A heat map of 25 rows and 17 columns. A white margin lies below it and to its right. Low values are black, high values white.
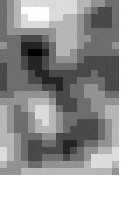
Stripes: none. Slope: none. Grain: blotchy.
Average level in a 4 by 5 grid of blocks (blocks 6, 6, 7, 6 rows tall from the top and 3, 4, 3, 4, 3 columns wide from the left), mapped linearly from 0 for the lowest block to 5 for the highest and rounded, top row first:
35532 / 20221 / 34223 / 42235
